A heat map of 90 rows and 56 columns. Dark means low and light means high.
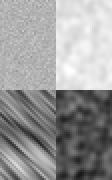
The table splits into 2 rows of 2 panels. Panel 1,1: high, fine-grained, faint in contrast. Panel 1,2: very high, blotchy, faint in contrast. Panel 2,1: middling, slanting down to the right, strong in contrast. Panel 2,2: low, blotchy.
